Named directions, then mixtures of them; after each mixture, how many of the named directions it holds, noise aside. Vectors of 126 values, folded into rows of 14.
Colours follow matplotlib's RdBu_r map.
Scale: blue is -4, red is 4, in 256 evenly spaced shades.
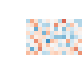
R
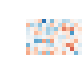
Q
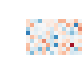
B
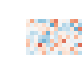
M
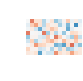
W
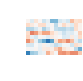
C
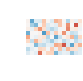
one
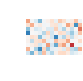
one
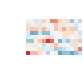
one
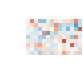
three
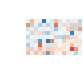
three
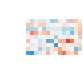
two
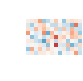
three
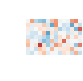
one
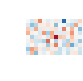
two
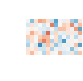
one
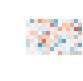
one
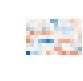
one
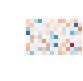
one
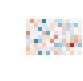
two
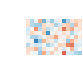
two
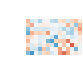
two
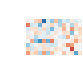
one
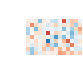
three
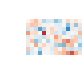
two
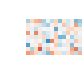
three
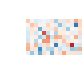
three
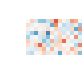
one
